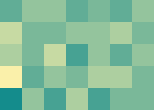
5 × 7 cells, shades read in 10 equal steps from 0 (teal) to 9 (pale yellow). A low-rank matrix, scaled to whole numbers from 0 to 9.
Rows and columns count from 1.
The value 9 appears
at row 4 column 1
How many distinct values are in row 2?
4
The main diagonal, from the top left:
3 4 7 4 2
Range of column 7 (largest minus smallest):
1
